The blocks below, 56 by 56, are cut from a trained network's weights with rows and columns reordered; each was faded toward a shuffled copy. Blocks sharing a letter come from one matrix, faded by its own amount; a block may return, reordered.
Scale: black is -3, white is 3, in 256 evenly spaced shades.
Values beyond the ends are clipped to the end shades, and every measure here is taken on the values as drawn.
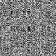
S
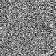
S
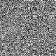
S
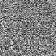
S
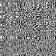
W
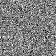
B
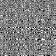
W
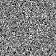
B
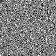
B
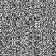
S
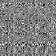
W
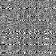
W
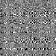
W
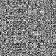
S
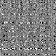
W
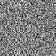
S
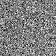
B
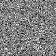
B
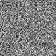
S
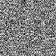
S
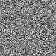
S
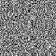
S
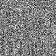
B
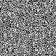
B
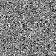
B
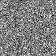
B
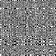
W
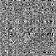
W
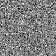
B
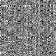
W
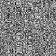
S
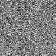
S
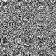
S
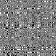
W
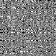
W
